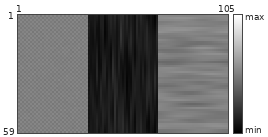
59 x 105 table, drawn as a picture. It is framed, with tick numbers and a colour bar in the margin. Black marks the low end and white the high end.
It is made of 1 by 3 panels. Panel 1,1: middling, checkered, faint in contrast. Panel 1,2: very low, streaked downward, faint in contrast. Panel 1,3: middling, streaked across, faint in contrast.
